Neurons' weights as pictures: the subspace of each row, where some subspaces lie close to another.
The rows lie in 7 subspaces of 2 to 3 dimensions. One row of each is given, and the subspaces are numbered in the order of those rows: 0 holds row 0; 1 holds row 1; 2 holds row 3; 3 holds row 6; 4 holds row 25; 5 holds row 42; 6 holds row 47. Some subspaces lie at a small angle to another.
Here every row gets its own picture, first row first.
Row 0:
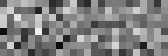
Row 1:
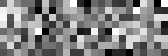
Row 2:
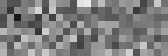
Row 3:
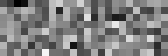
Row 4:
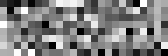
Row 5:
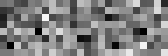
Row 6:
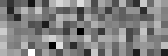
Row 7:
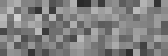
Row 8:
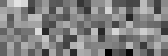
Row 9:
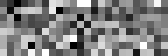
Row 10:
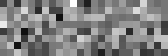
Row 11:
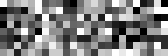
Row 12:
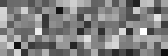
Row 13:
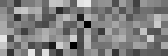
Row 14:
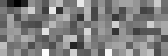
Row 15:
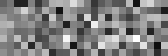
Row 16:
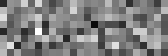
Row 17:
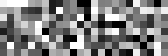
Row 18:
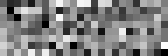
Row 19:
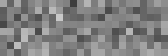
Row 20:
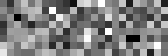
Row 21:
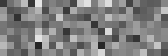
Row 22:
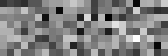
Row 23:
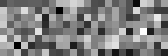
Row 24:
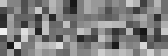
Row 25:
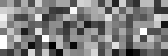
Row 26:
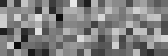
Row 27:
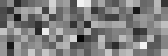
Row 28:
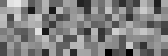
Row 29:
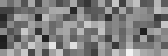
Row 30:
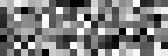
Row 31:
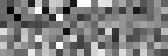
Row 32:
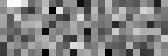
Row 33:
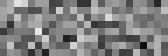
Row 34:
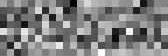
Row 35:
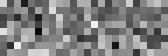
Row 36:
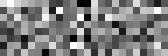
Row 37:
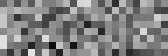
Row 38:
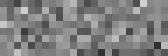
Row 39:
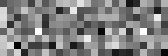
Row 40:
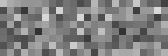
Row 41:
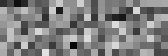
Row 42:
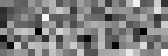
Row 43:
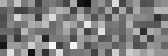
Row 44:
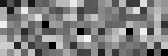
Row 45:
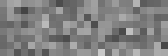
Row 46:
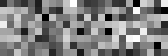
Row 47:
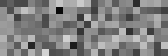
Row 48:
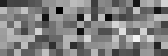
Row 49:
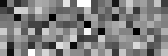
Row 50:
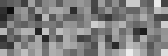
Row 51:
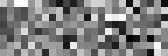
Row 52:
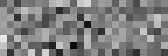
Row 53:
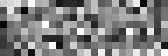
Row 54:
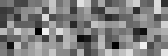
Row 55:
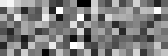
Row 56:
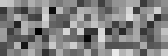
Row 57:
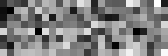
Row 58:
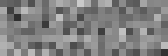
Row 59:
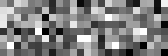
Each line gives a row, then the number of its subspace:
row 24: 0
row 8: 2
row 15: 6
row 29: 4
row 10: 3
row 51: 2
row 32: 2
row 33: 6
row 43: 4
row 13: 5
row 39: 6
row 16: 0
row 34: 0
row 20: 2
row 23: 6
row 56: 2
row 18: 0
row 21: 0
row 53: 3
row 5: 5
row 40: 1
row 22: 1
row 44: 3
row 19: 3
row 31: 0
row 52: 5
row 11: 1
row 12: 6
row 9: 6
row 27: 5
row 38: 3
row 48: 1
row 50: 4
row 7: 6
